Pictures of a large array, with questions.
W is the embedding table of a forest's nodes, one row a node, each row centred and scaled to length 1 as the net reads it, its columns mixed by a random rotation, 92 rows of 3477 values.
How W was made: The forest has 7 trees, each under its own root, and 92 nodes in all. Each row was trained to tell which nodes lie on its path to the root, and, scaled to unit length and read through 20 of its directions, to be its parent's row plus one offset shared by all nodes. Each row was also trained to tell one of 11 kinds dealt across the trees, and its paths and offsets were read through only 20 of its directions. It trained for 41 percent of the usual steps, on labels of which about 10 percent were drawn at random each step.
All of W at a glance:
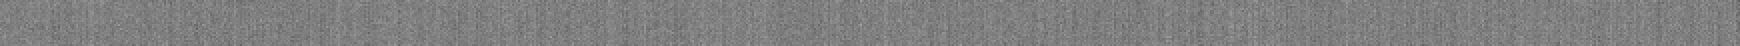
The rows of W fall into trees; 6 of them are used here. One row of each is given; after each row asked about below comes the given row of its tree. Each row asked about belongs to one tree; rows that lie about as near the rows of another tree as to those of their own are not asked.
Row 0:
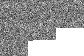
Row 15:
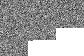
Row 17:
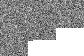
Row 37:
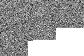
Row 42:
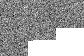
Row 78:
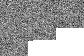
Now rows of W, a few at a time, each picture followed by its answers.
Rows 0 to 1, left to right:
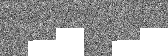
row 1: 78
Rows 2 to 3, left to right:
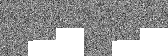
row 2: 78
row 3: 15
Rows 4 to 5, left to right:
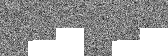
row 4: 0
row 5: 0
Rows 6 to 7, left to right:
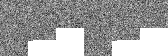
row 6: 17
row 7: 78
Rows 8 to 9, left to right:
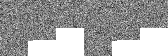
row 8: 17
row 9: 37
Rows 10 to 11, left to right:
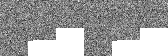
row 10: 37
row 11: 78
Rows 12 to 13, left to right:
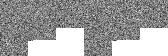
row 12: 17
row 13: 0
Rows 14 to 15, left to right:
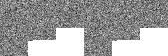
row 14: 0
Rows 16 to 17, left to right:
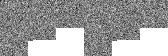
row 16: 0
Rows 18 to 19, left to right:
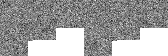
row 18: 17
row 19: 78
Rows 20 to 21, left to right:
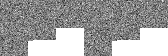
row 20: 15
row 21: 37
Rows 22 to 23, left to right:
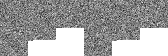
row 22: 15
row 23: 0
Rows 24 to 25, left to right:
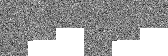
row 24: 78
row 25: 0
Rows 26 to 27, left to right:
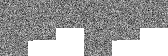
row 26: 15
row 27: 15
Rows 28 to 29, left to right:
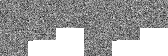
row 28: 78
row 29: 0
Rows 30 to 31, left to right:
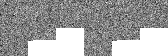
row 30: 17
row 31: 78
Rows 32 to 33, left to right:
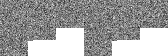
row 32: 15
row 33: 78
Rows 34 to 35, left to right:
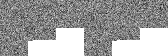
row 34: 42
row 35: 0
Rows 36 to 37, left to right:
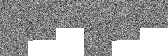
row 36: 42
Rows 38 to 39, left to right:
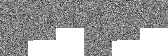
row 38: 17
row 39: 0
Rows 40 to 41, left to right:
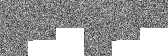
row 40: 42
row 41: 37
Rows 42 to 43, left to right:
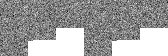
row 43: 78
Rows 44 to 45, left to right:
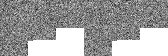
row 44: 15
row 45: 0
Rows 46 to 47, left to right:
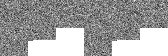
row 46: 0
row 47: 17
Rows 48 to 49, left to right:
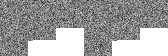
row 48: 17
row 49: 15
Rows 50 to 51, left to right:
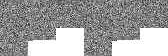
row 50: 78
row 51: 78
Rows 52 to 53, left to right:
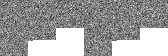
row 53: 78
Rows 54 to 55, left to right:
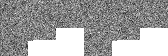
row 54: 15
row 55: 15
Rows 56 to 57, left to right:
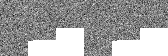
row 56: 42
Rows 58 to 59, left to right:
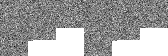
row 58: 17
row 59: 15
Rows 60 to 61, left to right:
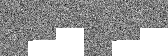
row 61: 0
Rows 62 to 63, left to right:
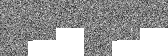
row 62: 17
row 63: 15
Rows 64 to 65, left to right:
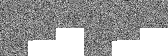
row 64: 15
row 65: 78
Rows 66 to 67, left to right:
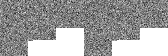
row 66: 42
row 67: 15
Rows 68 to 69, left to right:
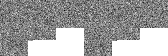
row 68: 15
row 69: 15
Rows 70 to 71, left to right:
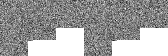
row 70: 17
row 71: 17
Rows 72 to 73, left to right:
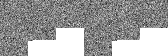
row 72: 0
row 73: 78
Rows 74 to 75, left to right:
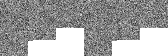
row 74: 78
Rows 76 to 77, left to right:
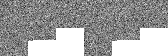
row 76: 15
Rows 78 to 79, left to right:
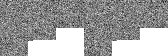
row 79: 17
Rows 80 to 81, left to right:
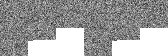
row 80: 78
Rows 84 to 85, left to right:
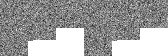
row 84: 42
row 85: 15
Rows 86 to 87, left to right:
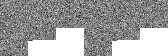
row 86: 0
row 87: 0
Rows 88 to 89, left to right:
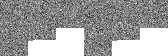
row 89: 78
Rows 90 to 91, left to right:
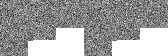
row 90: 0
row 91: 0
